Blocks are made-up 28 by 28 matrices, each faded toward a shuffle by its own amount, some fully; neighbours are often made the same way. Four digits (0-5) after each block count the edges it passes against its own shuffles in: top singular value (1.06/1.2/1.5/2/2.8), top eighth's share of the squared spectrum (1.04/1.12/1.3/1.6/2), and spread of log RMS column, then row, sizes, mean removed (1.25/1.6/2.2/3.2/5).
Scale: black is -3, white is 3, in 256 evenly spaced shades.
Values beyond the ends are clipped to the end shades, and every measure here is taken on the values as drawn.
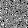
0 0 0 0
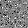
0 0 0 0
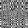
4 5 3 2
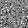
2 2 1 0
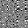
3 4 2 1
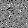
2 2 0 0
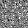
2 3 1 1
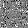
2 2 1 0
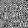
3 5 2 2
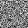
2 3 0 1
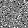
0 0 0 0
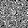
2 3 0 1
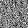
1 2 0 0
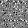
1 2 0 1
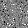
0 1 0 0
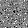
0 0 0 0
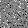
0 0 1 0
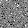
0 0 0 0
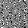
2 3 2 0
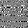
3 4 1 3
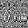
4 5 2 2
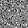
3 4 1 1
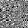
3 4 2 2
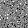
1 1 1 0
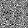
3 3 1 1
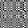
4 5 3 3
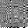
4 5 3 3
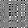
4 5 3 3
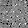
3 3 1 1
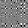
4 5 3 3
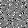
1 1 0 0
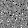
0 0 0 0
